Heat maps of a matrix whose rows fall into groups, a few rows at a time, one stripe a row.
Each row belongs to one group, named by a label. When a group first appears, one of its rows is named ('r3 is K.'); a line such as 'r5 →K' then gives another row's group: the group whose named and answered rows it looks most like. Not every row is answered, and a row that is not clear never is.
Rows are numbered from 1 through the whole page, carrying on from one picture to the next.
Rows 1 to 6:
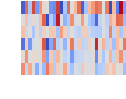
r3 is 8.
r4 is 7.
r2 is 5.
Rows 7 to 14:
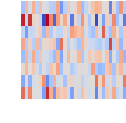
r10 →8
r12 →5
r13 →7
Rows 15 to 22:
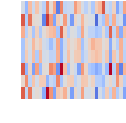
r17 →8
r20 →8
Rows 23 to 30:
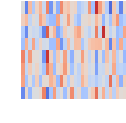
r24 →5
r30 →7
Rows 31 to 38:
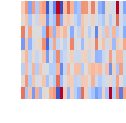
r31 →5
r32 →5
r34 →7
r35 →5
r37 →5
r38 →8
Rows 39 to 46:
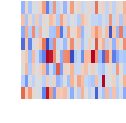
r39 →7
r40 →8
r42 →7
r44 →5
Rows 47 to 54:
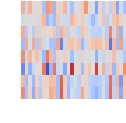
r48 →5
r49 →8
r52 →7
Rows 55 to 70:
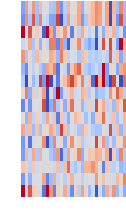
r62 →5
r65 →8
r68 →5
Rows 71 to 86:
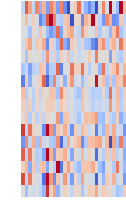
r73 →5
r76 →5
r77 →7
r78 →8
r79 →8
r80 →5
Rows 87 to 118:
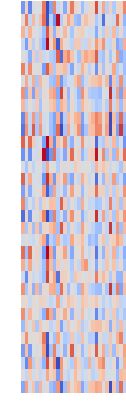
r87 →7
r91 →5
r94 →8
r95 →8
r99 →7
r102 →7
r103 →8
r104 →7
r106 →5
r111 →5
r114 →5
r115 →7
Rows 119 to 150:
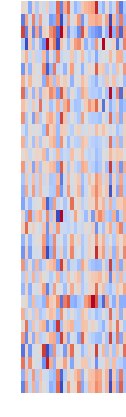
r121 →8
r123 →5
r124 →7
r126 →8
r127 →5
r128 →8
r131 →5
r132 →8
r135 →7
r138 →7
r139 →7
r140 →8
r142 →7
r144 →8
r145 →5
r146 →8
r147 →7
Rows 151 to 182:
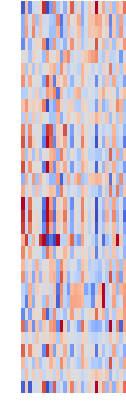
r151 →7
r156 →8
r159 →5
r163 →8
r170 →5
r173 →8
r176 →7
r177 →8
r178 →8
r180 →8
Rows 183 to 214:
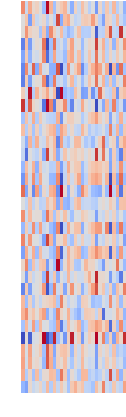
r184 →5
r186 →7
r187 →7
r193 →8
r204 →5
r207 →8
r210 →7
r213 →8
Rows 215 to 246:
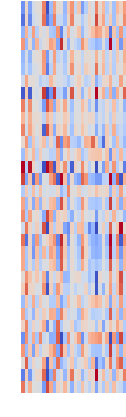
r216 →7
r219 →7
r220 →7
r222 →7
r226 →5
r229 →8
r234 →8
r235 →8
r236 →8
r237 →5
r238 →5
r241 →5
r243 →8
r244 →5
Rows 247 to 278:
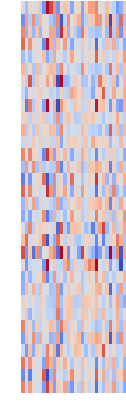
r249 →8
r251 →7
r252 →8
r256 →5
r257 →8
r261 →7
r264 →7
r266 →5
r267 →8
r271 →5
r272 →5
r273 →8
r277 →7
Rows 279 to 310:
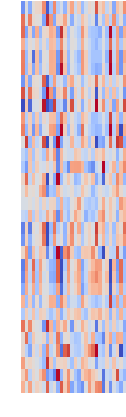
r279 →7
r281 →8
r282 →8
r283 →8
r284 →8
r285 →7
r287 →7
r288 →8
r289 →8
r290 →5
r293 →5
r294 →5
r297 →7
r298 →7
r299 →5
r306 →5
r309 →5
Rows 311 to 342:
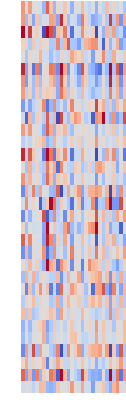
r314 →5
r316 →8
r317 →8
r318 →8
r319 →7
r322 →7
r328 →7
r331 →7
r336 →8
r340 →5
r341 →8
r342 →5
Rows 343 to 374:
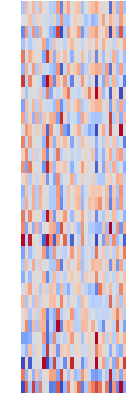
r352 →8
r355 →5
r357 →5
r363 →7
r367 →8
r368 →5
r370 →7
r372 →7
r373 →8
